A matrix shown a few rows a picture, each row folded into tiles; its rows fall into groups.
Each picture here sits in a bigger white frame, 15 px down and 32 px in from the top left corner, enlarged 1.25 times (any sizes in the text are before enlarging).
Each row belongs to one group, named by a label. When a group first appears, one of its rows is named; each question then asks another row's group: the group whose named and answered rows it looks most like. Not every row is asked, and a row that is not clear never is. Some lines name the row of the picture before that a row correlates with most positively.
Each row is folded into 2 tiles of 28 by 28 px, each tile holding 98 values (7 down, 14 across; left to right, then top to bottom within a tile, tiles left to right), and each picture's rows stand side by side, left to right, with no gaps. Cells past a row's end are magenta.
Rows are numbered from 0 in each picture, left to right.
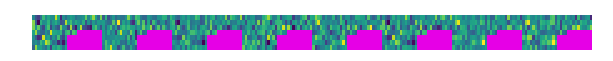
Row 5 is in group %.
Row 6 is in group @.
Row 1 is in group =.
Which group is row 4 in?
@
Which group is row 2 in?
%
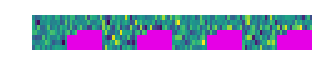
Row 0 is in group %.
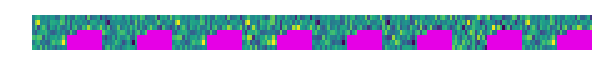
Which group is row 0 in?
@
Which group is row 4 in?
%
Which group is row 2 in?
@
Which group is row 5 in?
%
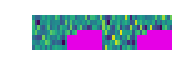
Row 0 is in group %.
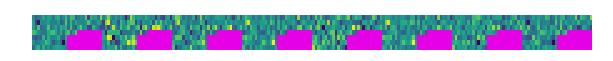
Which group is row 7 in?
%
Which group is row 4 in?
=
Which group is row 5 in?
@
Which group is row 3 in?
@
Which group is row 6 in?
=
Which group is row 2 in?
@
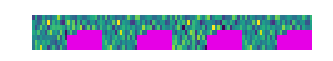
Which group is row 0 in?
=
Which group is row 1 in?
=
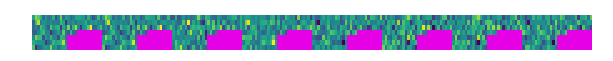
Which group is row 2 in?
=
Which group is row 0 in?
@
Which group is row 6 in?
=
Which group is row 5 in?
=
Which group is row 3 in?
@
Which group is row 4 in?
%
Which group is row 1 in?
@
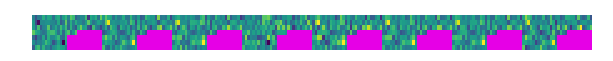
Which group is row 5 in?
@
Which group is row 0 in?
%
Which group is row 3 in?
=
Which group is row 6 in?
@
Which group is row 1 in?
@
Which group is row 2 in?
@
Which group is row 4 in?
@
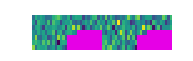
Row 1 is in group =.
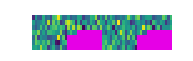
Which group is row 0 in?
=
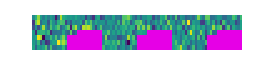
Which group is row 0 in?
@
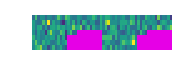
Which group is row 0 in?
=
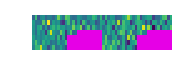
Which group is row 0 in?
=
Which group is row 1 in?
=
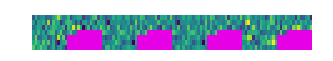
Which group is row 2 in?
%
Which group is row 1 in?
%
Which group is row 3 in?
@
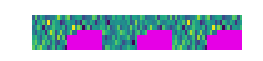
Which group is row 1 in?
%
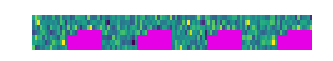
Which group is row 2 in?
=
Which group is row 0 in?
@
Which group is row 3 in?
@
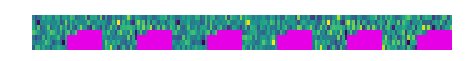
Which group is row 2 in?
%
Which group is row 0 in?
%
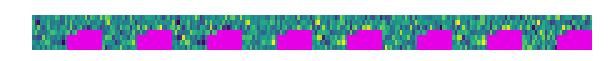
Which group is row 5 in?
%
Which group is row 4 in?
@
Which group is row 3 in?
@
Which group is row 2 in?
%
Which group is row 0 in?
%
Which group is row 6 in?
@
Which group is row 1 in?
@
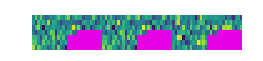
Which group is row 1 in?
=
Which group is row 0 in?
=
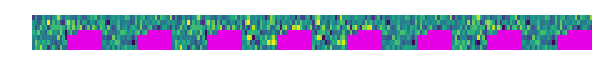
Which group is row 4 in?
@
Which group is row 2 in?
=
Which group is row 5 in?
%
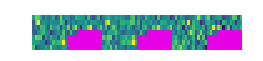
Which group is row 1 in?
@
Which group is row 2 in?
=
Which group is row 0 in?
@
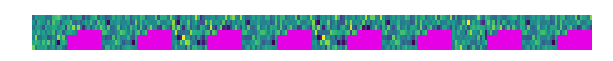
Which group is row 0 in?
=
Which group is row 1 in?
%
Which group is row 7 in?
%
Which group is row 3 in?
%
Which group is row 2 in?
%
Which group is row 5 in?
%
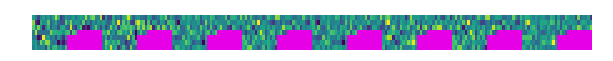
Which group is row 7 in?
@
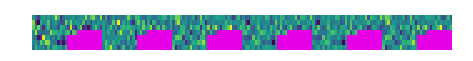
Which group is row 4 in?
%
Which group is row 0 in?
%
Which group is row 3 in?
%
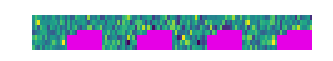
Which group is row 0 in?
@
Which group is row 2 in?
%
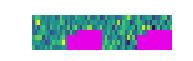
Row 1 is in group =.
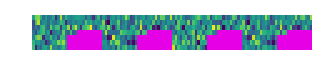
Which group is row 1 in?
%
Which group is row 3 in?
%
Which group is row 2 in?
=
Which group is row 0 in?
@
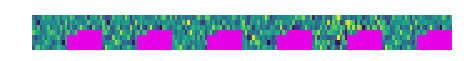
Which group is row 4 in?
=
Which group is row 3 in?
%
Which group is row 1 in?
%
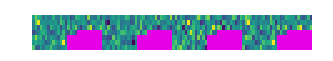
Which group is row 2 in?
=
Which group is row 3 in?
@
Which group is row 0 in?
@
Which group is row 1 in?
%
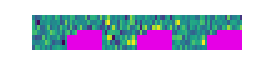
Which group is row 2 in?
@
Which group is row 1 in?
@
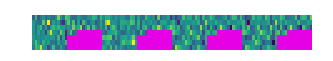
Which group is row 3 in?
%
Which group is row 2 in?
%
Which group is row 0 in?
=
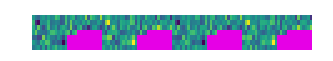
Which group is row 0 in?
%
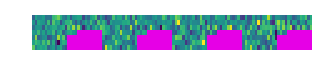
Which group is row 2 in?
@
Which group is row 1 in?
%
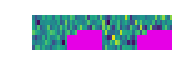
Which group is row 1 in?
%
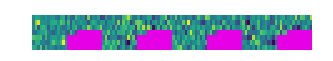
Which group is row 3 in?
%
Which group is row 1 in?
=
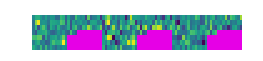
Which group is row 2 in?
%
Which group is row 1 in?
@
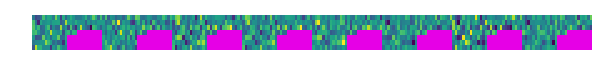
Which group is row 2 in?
@
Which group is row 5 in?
%
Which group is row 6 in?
%
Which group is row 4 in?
@
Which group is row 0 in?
%
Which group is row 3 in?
@
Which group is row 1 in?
=
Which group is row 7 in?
%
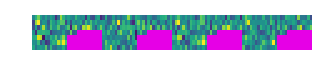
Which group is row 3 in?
@
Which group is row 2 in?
@
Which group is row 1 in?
=
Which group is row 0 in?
@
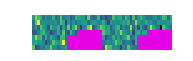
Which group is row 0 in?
@
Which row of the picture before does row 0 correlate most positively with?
3
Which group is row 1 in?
%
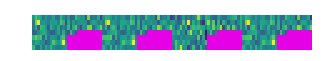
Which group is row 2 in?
=
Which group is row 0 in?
@
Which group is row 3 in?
@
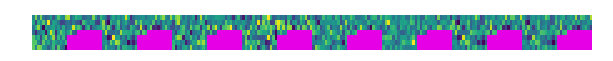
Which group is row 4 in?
%
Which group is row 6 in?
%
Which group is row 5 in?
@
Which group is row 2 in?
@
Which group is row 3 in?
=
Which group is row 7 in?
%
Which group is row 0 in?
=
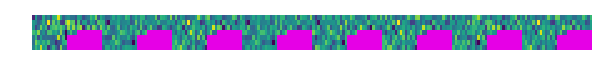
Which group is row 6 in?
=
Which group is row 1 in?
%
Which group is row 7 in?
=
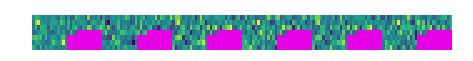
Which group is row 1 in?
%
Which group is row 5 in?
=
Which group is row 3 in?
=
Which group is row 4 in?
@
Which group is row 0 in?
@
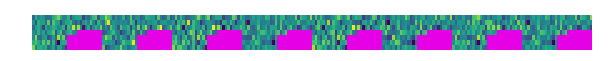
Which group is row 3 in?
%
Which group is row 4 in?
=
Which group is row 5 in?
%
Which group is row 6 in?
=
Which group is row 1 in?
@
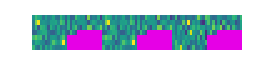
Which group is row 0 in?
@
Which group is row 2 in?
=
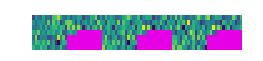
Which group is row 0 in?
=
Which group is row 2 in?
=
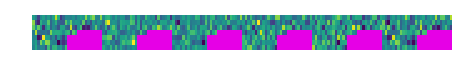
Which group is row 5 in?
%
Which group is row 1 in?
@
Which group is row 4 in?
=
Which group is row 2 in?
%
